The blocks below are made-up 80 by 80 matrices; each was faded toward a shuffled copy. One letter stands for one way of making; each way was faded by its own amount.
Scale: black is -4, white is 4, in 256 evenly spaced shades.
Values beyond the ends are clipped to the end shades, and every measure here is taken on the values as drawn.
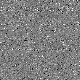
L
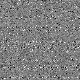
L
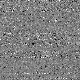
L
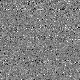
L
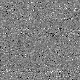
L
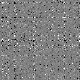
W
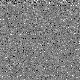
L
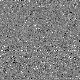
L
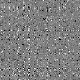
W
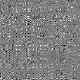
W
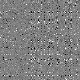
W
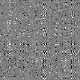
W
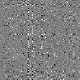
W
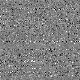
L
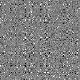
W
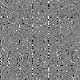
W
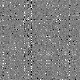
W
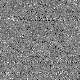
L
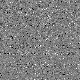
L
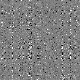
W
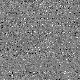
L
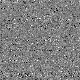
L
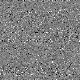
L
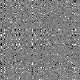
W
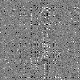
W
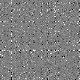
W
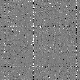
W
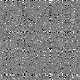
W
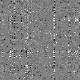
W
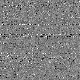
L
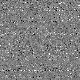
L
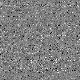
L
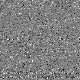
L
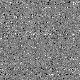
L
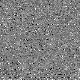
L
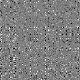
W
